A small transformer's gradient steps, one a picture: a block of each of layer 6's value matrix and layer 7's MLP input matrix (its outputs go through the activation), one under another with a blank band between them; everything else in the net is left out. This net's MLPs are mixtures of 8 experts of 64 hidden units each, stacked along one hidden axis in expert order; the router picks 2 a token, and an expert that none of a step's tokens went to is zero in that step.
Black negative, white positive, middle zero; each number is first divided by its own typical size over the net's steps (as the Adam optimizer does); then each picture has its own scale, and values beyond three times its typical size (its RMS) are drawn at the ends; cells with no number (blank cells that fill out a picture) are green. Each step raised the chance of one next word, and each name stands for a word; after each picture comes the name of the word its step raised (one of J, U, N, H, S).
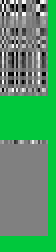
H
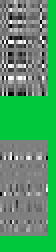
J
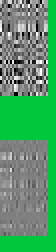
H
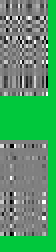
J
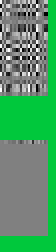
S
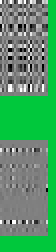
S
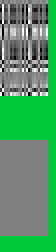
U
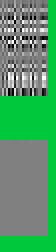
J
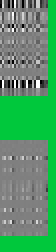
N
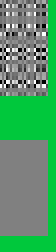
S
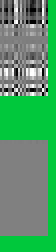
U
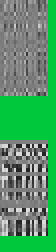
H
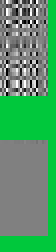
U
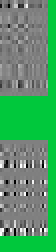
N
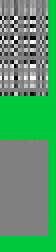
J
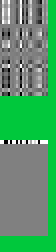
U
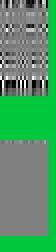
N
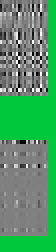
H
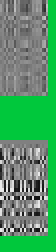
H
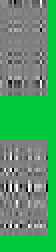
N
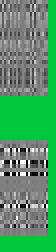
H
